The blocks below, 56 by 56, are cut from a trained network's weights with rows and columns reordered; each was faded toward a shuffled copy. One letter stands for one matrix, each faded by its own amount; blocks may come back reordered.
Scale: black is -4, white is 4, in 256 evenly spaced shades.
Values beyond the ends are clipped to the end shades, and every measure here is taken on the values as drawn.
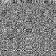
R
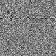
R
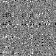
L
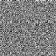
R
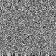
R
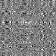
L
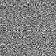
R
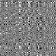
L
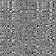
L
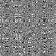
L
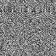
R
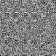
R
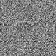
R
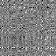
L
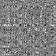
L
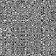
L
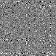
L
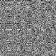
R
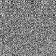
R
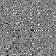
L
